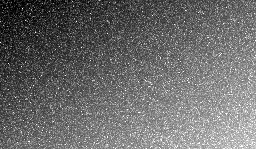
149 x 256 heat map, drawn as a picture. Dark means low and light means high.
Neither half mirrors the other. The top left is the ninth with the lowest average. The bottom right is the ninth with the highest average. There are no regular stripes. Values rise toward the bottom right.
